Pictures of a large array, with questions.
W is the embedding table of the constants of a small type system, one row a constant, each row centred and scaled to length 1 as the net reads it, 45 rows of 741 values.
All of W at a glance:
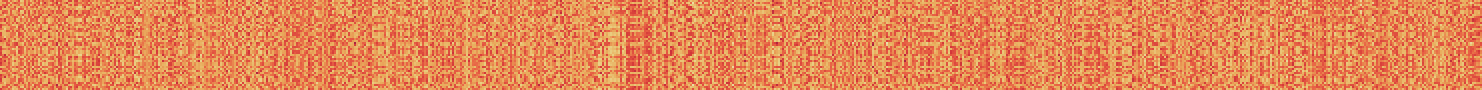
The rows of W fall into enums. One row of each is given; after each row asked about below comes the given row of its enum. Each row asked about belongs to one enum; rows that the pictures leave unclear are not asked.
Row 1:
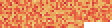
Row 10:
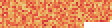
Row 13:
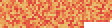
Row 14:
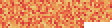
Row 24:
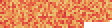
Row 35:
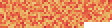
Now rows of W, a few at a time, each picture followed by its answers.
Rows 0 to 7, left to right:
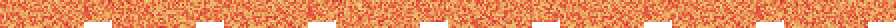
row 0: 35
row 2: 35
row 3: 10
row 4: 13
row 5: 35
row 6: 35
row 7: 14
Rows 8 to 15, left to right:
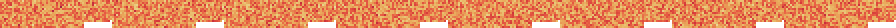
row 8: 1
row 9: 10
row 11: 1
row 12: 24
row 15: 1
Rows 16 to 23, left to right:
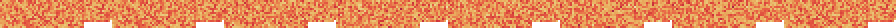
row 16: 13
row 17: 13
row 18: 14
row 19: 10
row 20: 24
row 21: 1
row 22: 1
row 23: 13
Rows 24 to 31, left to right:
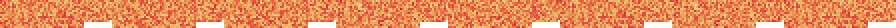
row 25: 13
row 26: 13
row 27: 10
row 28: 35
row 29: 24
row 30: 10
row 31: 24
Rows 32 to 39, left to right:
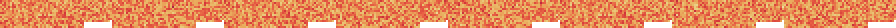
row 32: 24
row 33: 1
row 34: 24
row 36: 1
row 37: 24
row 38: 10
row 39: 13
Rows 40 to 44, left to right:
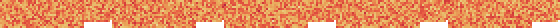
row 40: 13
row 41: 14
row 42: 1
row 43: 35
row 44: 24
